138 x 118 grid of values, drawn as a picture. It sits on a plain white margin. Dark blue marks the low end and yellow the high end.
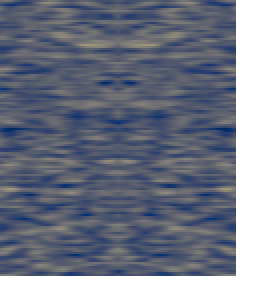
The left and right halves mirror each other. There is no overall slope. Overall the values sit about 30% of the way up the scale. The grain runs across in streaks.
